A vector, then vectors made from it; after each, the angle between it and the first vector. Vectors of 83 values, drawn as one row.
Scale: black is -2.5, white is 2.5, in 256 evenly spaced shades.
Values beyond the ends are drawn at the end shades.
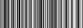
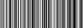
nearly opposite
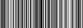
partly aligned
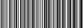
nearly opposite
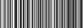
partly opposed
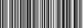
partly opposed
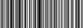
partly aligned
